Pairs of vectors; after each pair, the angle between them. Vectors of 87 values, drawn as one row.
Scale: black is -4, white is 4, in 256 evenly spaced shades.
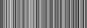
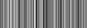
partly aligned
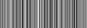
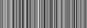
nearly parallel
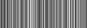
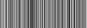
nearly opposite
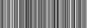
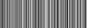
partly aligned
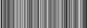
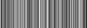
nearly parallel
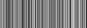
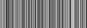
nearly parallel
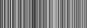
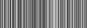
nearly parallel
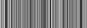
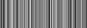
partly opposed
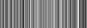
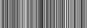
orthogonal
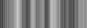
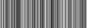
partly opposed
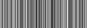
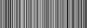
partly opposed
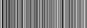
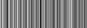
partly opposed
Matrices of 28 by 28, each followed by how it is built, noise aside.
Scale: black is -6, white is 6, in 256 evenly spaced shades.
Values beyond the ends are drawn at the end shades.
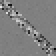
banded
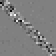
banded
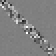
banded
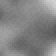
smooth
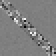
banded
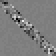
banded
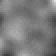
smooth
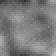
smooth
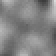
smooth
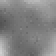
smooth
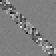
banded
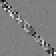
banded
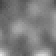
smooth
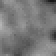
smooth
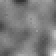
smooth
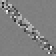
banded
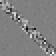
banded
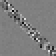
banded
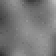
smooth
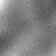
smooth
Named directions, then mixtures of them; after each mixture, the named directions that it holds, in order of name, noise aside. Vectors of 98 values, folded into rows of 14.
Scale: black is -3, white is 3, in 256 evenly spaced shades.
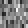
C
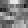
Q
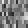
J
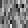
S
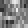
C, Q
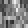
C, Q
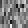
S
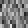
J, S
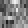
C, Q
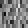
C, S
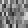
J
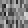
C, J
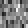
C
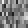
J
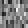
C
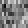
J, Q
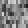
J, Q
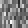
C, S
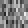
C, J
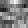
Q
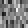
C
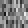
C, J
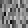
C, S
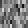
S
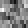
Q, S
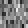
C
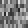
J, S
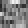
Q, S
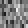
C
